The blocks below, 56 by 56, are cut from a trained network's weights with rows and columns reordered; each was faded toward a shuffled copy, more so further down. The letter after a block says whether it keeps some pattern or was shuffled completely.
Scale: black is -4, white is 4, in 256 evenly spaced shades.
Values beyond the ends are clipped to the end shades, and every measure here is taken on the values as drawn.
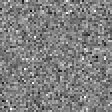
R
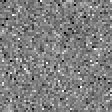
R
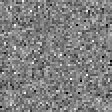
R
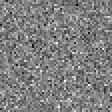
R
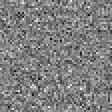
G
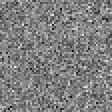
R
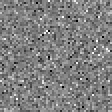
R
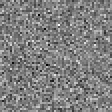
G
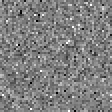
R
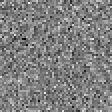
G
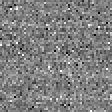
G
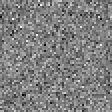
R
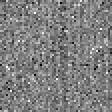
G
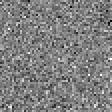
G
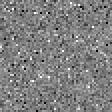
R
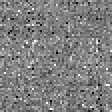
G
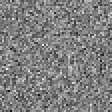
G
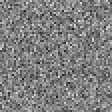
R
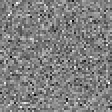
G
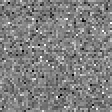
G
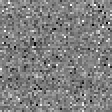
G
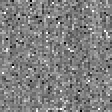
G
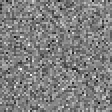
R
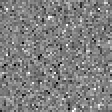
R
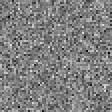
R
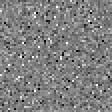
R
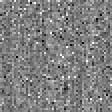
G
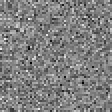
G
